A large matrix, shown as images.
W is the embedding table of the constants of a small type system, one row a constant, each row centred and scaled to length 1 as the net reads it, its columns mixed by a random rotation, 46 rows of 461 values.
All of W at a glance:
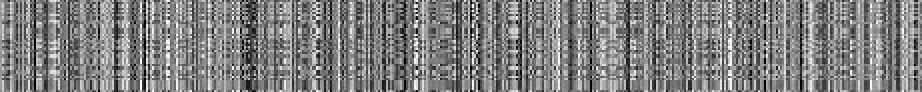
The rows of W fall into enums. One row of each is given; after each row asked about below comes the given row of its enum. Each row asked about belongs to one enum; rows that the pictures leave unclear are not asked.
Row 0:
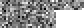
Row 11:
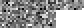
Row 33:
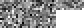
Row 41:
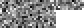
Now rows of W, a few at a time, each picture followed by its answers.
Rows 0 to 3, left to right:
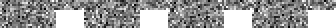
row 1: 33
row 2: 41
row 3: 41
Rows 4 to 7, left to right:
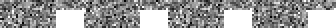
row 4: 33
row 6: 33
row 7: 0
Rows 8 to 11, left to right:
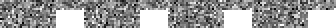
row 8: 33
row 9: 33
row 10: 0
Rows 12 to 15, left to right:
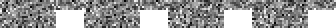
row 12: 41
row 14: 33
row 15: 33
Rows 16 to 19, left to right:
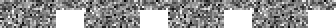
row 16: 33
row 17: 41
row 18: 33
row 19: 41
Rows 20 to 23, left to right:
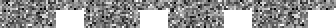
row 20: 11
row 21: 0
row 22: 41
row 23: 11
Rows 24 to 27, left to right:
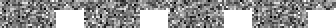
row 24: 0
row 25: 33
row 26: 41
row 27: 0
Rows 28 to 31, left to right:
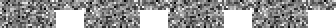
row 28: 0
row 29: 41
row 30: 41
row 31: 41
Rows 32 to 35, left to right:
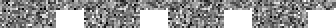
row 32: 11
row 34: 33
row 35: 0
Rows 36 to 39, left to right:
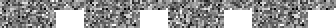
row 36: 0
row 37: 11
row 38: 33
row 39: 11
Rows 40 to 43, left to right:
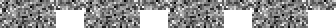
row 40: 41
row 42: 41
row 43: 41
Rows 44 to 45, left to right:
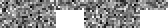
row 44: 41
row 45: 33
